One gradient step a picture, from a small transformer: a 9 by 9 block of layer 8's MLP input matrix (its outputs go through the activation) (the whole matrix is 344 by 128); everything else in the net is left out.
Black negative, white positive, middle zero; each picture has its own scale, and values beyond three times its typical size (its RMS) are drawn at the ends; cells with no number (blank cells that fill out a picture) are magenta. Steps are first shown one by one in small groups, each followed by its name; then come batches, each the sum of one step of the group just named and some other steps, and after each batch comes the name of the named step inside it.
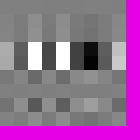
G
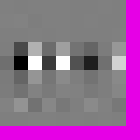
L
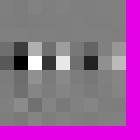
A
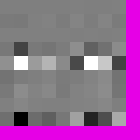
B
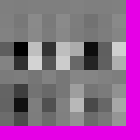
G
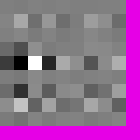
A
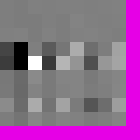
A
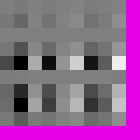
B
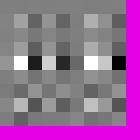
B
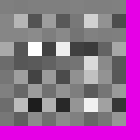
G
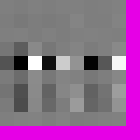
L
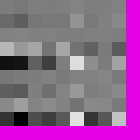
B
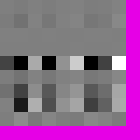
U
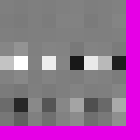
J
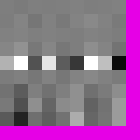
J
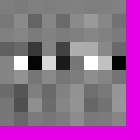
J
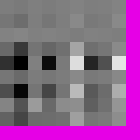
U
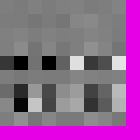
U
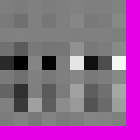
U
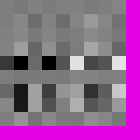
U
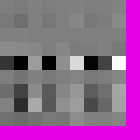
U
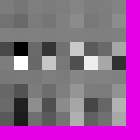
J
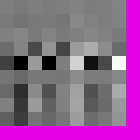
U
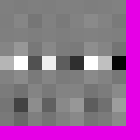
J
